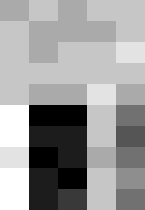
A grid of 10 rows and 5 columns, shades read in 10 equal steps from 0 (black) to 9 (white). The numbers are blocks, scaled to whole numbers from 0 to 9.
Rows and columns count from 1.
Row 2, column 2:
6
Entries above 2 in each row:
5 5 5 5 5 3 3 3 3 3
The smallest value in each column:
6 0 0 6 3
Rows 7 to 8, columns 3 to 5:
1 7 3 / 1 6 4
